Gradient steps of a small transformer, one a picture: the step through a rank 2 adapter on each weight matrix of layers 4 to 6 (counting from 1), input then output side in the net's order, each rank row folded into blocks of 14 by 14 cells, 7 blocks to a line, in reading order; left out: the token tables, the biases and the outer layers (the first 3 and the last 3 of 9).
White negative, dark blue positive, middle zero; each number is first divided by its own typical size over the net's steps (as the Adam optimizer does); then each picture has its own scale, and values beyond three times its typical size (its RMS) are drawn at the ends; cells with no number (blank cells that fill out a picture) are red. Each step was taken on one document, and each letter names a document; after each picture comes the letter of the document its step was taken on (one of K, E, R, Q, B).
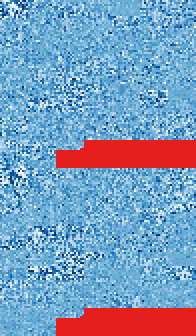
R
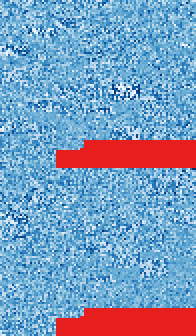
R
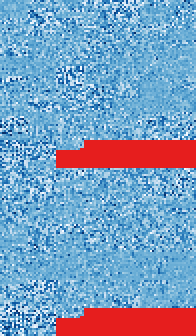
R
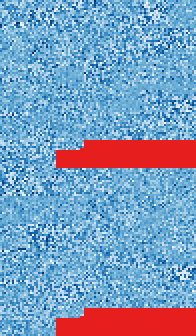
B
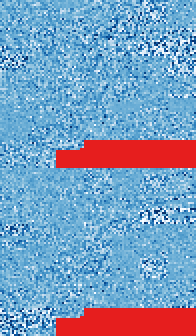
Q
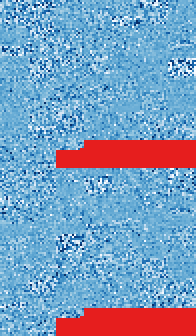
Q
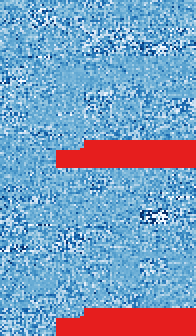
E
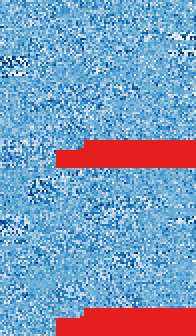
E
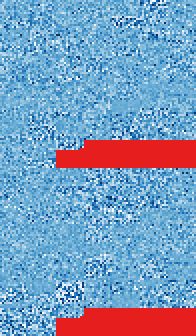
Q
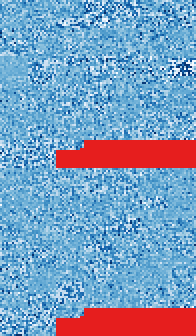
B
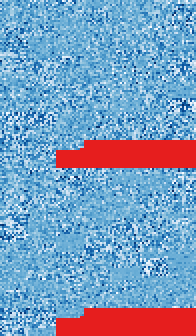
R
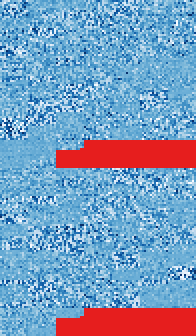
R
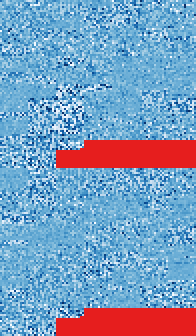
Q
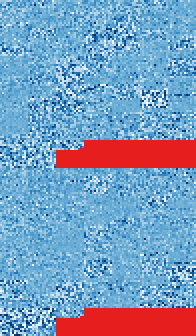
Q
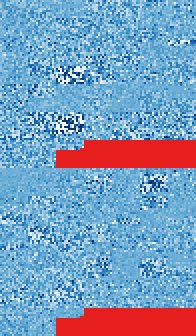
E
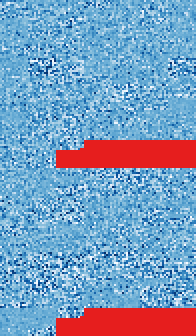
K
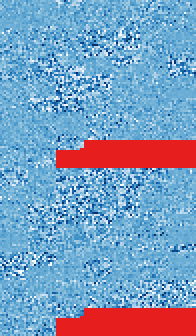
K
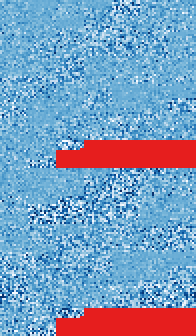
K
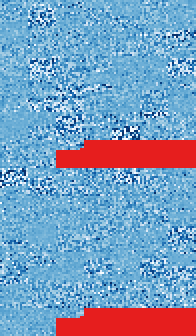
Q
